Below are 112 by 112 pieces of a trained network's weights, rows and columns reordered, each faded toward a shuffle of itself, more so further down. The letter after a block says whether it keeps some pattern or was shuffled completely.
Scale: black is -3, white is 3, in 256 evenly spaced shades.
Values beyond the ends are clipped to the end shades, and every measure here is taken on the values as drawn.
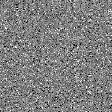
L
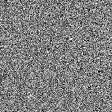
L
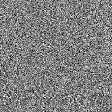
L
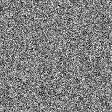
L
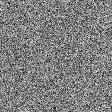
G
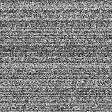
L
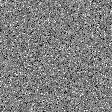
G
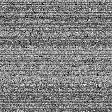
L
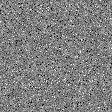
G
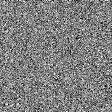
L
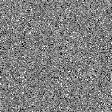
L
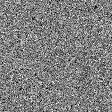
G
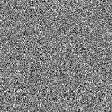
L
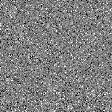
L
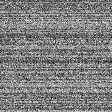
L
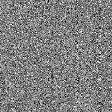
L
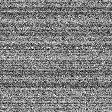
L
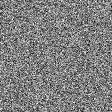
G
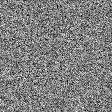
G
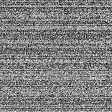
L
